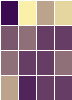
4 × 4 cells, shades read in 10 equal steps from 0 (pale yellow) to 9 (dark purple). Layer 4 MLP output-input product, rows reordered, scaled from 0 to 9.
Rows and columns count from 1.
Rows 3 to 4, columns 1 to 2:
5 7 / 3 8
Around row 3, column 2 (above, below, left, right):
5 8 5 7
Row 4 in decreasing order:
8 7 7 3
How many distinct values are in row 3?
2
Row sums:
13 25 24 25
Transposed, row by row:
9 6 5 3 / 0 5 7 8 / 3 7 7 7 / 1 7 5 7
